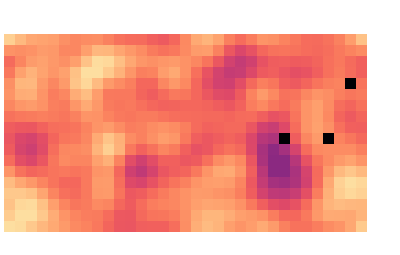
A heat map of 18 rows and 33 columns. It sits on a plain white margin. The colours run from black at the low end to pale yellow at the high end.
Average level on the scale: 70%. Lone odd cells: 3, each lower than its neighbours. Histogram: skewed, a long tail of low values. Ninth with the lowest average: middle right. Mirror symmetry: none. Grain: blotchy.
